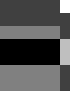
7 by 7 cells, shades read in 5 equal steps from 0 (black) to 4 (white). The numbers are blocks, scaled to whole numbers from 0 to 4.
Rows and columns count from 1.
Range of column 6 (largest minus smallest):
2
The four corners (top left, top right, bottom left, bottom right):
1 4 2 1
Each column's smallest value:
0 0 0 0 0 0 1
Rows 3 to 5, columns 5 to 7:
2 2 1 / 0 0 3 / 0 0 3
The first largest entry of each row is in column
7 1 1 7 7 1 1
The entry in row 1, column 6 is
1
